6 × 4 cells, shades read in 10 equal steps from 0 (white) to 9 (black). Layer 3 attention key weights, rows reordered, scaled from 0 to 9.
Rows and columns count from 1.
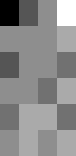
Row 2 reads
4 4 4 3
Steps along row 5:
down same up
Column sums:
32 24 24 19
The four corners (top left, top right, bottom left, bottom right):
9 0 4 3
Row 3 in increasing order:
4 4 5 6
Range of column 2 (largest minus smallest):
3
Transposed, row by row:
9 4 6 4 5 4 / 6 4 4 4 3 3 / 4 4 4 5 3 4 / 0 3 5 3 5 3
